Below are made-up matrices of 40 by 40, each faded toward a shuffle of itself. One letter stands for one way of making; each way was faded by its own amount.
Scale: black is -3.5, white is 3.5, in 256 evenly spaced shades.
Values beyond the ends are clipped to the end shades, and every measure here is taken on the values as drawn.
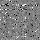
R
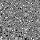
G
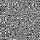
G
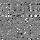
R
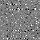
R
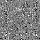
G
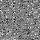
G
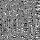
R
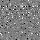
R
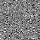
G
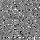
R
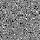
G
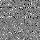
R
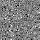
G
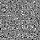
G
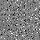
G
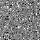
G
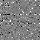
R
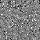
G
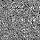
G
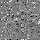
R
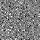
G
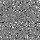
R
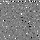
R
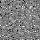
G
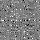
R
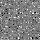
R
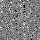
G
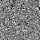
G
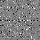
R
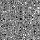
G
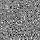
G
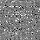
R
